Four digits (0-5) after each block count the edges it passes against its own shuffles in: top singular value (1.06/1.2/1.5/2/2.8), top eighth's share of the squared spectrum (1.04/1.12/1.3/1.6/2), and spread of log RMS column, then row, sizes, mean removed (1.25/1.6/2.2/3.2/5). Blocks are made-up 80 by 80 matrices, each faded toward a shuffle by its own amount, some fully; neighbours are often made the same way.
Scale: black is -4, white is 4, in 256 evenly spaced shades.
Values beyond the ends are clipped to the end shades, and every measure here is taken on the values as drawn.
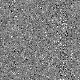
1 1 2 0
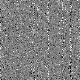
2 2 3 0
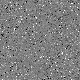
0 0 0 0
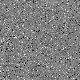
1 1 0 0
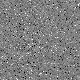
0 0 0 0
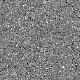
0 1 1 0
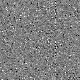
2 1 1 0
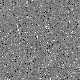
0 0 0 0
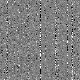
3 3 3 0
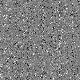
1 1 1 0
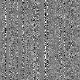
2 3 4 0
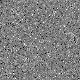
1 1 0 0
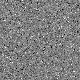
0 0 0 0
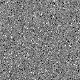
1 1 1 0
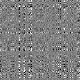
4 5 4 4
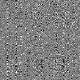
4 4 3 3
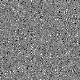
3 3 1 1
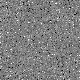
2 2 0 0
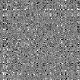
4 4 3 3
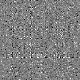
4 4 2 2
